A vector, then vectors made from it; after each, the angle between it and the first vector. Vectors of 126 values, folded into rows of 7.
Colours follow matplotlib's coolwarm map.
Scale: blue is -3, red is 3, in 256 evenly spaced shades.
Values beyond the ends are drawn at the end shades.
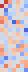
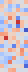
orthogonal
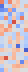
orthogonal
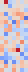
partly aligned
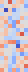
partly aligned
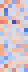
nearly parallel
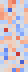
orthogonal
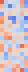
partly aligned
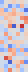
orthogonal
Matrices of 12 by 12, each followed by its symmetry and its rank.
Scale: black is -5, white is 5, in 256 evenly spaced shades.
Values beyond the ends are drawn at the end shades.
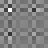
symmetric, rank one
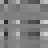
neither, rank one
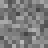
neither, full rank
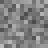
neither, full rank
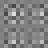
symmetric, rank one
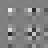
symmetric, rank one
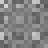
symmetric, rank two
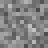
neither, full rank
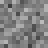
neither, full rank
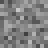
neither, full rank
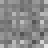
symmetric, rank two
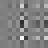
neither, rank one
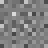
symmetric, rank two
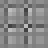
symmetric, rank one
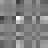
symmetric, rank one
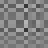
neither, rank one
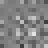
symmetric, rank two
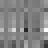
neither, rank one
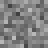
neither, full rank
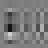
neither, rank one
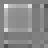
symmetric, rank one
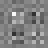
symmetric, rank two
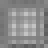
symmetric, rank one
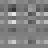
neither, rank one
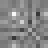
symmetric, rank two
